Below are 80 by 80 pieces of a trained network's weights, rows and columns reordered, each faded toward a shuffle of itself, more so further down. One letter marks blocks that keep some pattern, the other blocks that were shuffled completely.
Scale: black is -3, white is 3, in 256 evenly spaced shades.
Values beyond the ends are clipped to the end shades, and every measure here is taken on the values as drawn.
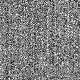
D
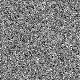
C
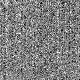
D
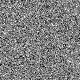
C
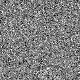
C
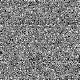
D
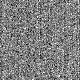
D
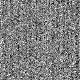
D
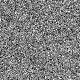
C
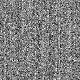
D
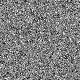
C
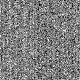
D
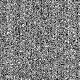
D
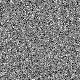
C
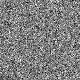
C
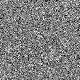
D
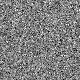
C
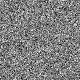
C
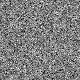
C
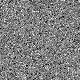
C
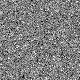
C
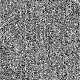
D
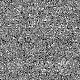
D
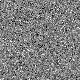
C
